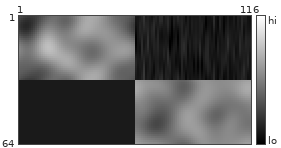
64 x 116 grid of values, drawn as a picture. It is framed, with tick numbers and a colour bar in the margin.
It is made of 2 by 2 panels. Panel 1,1: middling, smooth, strong in contrast. Panel 1,2: very low, streaked downward, faint in contrast. Panel 2,1: very low, flat. Panel 2,2: middling, smooth.
